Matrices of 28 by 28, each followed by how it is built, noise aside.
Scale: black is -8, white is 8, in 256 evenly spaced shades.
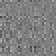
low rank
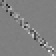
banded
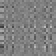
low rank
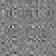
low rank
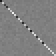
diagonal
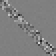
banded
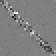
banded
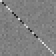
diagonal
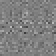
low rank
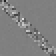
banded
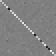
diagonal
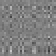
low rank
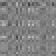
low rank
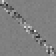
banded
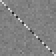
diagonal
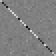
diagonal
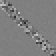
banded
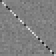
diagonal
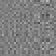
low rank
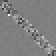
banded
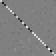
diagonal
